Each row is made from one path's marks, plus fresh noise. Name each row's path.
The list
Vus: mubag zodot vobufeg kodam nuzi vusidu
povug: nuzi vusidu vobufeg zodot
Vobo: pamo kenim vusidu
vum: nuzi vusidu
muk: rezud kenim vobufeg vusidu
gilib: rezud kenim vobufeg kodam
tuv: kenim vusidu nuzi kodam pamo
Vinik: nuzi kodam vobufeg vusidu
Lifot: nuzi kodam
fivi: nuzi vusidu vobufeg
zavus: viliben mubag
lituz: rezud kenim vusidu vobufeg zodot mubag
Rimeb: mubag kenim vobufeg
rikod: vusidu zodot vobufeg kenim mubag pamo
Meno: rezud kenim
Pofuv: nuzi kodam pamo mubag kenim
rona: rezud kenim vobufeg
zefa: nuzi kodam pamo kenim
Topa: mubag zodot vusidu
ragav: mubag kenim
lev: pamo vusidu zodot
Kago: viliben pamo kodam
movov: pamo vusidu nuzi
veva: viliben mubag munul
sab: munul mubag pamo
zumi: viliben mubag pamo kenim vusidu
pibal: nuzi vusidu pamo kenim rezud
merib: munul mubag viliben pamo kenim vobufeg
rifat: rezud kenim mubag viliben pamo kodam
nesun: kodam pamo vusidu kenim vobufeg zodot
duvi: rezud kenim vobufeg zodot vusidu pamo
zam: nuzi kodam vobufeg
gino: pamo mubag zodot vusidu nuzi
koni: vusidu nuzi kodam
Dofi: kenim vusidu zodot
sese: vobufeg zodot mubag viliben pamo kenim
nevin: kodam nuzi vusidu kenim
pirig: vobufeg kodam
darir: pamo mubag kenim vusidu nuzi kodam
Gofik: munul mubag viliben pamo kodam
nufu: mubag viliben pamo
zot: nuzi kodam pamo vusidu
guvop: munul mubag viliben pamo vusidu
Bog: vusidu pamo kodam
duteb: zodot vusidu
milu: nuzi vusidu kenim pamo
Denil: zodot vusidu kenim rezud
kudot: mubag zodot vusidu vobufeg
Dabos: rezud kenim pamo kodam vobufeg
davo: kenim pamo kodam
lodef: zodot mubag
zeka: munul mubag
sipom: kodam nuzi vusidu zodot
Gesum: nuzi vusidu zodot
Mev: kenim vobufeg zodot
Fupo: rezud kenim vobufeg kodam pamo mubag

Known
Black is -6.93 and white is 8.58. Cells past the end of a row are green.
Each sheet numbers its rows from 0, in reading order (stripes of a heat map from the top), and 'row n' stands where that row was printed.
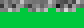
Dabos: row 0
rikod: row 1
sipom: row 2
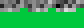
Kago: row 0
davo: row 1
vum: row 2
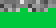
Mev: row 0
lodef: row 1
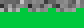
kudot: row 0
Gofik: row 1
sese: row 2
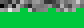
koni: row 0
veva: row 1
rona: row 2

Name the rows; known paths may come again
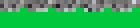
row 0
Fupo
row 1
milu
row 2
darir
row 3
lodef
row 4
duvi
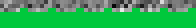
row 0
ragav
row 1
Kago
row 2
merib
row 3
Rimeb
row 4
koni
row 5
povug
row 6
guvop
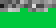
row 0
movov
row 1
Meno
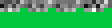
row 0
sipom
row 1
rona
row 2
rikod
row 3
pirig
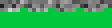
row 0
tuv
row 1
lituz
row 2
sab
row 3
Gofik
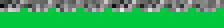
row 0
vum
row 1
kudot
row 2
Topa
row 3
muk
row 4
Vinik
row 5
Bog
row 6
Dabos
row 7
sese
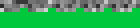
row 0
zavus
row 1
Vobo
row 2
rifat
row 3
gilib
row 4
davo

